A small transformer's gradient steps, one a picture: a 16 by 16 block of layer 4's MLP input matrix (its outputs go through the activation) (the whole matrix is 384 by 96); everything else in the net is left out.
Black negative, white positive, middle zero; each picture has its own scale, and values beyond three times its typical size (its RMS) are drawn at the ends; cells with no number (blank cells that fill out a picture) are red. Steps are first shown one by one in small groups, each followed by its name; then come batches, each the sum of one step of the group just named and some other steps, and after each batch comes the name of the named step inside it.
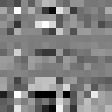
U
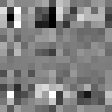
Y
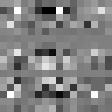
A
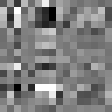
Y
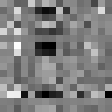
A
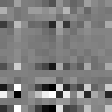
U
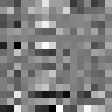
U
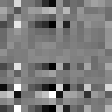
Y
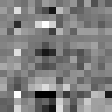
U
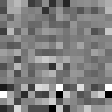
A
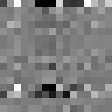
A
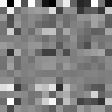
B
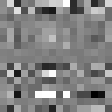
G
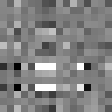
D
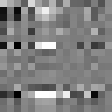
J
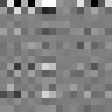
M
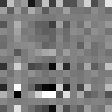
M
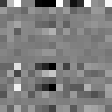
G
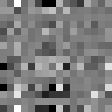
D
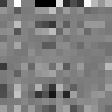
D
